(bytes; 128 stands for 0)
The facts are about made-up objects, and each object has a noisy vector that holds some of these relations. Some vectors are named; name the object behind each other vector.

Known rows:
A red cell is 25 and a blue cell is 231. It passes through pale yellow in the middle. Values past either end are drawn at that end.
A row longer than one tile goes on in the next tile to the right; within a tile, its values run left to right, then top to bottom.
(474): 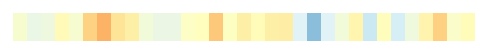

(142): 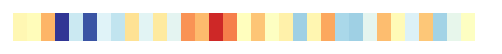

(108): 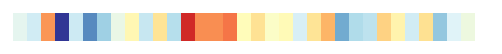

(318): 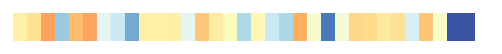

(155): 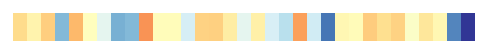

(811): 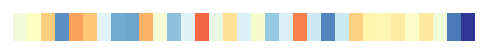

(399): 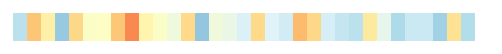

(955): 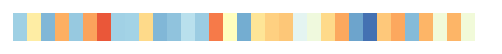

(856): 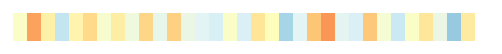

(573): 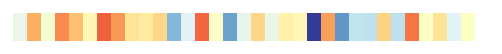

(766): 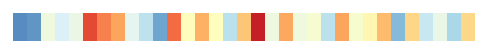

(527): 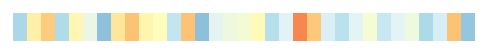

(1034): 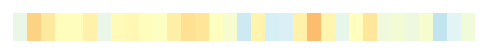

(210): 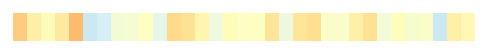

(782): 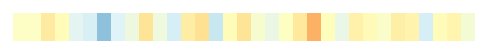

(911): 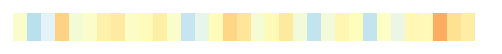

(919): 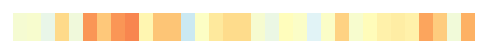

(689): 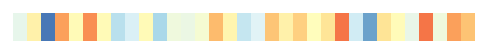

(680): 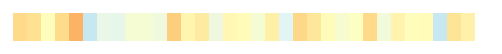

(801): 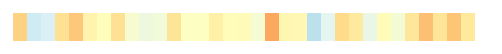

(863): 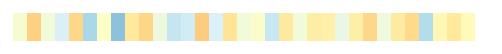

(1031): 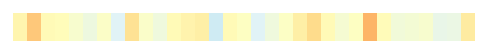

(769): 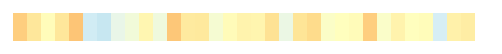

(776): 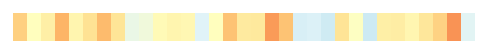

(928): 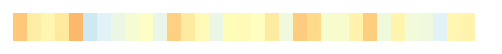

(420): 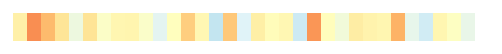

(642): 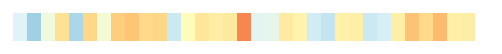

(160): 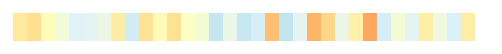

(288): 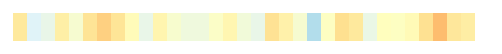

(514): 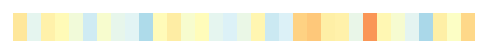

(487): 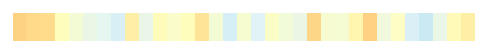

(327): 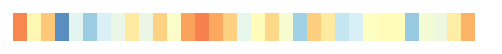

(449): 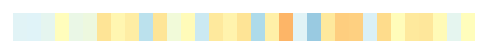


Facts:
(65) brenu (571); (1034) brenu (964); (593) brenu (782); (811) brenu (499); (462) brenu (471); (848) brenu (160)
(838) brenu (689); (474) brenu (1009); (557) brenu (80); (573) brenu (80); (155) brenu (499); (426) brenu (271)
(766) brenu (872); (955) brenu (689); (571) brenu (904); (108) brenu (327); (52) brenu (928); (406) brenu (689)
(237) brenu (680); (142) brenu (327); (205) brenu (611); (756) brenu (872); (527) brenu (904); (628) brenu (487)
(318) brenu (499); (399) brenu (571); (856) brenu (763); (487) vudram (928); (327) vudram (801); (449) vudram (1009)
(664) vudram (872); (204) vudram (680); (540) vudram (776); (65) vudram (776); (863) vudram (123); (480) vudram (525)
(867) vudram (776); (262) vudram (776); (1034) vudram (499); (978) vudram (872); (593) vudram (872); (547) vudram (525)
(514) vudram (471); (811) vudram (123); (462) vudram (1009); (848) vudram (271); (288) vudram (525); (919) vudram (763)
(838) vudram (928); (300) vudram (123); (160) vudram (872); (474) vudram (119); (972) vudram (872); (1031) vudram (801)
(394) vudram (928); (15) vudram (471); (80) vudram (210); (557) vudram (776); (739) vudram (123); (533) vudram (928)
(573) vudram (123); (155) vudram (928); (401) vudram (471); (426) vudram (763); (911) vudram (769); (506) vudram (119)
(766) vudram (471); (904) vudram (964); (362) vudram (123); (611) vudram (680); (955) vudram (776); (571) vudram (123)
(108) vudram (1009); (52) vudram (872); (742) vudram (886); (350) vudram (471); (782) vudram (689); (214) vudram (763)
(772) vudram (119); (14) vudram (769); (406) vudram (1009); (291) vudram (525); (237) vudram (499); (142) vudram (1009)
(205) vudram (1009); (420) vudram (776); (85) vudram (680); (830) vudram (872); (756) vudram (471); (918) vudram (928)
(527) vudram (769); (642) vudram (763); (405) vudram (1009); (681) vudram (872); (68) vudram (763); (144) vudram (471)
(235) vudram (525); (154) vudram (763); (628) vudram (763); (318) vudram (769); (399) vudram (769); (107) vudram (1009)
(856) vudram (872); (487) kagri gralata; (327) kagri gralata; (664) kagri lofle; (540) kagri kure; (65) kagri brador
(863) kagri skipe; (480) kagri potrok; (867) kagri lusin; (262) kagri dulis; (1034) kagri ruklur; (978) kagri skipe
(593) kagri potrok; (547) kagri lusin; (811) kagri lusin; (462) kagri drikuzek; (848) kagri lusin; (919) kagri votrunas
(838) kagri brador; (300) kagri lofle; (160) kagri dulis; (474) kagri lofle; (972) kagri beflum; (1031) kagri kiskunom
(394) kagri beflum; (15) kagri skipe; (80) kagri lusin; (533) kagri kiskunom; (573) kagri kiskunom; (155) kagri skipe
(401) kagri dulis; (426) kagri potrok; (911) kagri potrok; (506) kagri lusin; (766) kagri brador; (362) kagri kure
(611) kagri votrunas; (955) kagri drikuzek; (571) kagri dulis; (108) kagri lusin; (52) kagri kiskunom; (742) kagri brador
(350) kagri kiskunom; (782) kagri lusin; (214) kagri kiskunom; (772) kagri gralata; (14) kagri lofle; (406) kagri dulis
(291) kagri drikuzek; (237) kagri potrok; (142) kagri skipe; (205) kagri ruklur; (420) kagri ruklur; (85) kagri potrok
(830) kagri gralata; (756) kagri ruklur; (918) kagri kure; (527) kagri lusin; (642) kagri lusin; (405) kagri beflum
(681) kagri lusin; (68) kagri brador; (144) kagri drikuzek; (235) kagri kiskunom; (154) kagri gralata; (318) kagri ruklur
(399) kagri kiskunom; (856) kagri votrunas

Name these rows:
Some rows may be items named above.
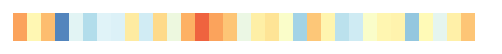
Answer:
(327)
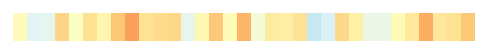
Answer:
(763)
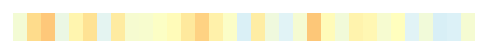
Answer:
(1034)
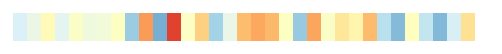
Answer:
(872)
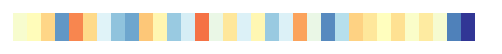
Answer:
(811)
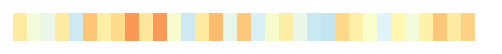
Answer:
(154)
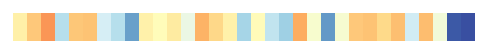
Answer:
(318)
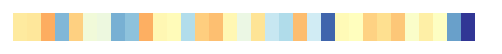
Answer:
(155)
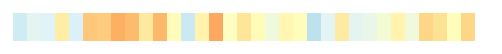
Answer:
(628)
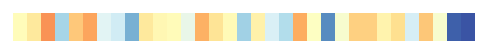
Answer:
(318)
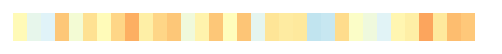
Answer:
(763)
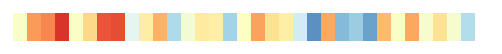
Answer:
(557)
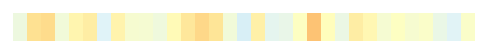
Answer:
(1034)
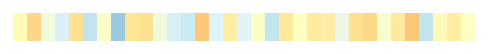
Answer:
(863)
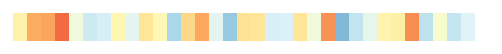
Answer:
(80)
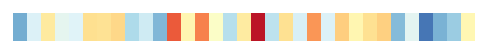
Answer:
(756)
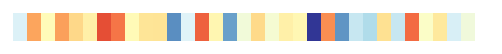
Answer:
(573)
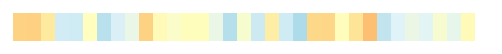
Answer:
(830)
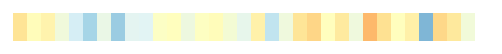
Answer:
(15)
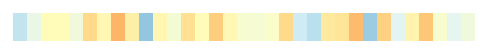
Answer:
(205)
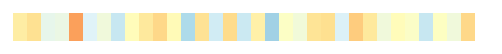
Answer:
(362)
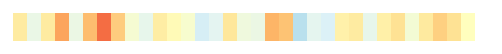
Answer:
(262)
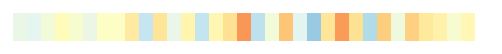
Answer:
(405)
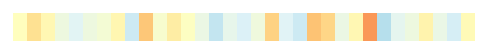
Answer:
(160)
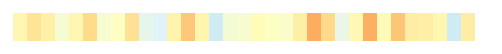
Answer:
(742)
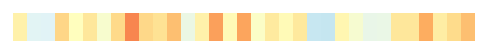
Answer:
(763)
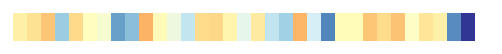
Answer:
(155)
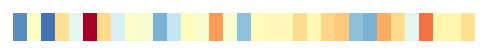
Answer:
(838)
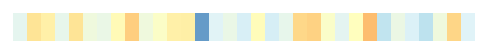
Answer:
(904)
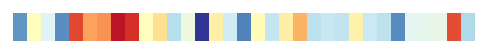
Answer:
(571)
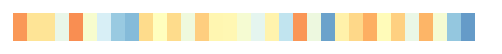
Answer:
(499)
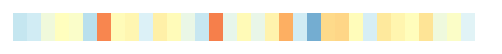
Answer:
(462)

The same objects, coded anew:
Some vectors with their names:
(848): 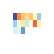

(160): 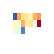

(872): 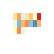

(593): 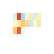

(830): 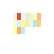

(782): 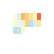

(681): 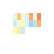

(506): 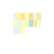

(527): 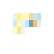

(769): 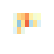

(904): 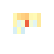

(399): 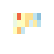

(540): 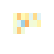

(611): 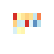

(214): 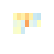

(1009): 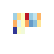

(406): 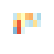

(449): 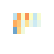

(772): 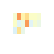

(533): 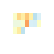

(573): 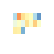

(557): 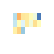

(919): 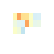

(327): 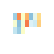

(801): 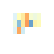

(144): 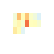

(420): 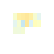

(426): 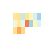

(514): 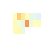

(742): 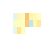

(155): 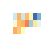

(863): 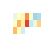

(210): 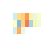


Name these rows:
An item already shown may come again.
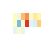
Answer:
(763)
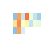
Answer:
(462)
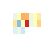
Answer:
(471)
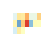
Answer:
(499)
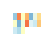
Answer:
(327)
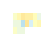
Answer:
(420)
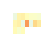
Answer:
(68)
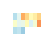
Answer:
(80)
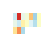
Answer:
(856)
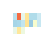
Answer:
(474)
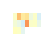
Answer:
(154)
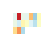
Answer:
(856)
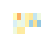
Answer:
(1034)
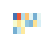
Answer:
(108)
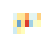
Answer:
(499)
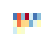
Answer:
(142)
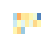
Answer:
(557)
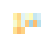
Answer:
(766)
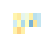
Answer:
(756)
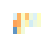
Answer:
(405)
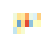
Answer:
(499)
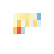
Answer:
(955)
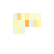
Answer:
(394)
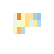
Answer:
(399)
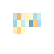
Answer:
(318)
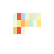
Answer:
(593)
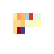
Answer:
(52)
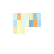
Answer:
(811)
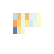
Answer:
(405)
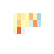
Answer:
(838)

